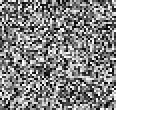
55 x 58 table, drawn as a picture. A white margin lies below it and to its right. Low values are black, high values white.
Stripes: none. Mirror symmetry: none. Histogram: flat. Average level on the scale: 50%. Seam: none. Grain: fine.
